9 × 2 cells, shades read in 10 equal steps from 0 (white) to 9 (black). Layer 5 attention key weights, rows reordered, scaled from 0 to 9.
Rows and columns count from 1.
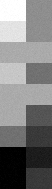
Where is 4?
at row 1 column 2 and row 2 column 2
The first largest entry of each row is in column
2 2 1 2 1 2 2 1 1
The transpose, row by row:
0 1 3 2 3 3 5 9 9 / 4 4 3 5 3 6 7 8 7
